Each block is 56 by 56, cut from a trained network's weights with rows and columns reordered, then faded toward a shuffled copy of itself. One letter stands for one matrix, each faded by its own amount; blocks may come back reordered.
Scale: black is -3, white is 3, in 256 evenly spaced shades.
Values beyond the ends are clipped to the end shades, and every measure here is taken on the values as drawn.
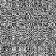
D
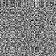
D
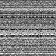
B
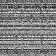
B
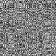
D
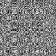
D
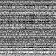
B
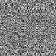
D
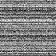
B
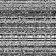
B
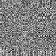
D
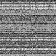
B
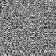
D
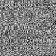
D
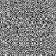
D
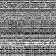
B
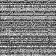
B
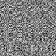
D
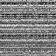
B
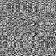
D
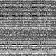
B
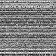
B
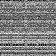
B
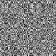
D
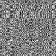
D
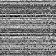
B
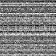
B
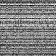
B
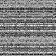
B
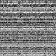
B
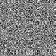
D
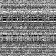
B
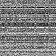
B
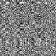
D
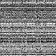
B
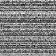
B
